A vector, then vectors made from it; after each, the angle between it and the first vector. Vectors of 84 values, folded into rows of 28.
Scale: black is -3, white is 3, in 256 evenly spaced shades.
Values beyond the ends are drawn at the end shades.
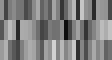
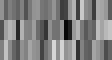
nearly parallel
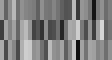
partly aligned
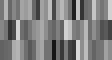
nearly opposite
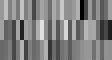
partly opposed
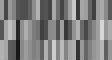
nearly parallel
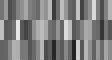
nearly opposite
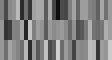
orthogonal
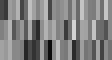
orthogonal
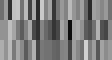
orthogonal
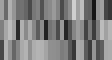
partly aligned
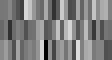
partly opposed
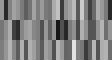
partly aligned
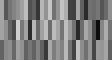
partly opposed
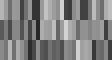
partly opposed
